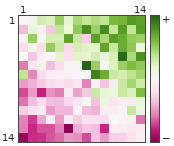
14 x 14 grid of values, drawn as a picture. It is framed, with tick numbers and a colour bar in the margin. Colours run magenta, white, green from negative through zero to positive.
Ninth with the lowest average: bottom left. Stripes: none. Average level on the scale: 50%. Ninth with the highest average: top right. Slope: up to the top right. Mirror symmetry: none. Odd rows or columns: none.
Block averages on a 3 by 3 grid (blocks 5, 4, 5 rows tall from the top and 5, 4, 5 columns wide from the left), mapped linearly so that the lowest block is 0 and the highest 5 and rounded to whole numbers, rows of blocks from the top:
3 4 5
1 3 4
0 1 2
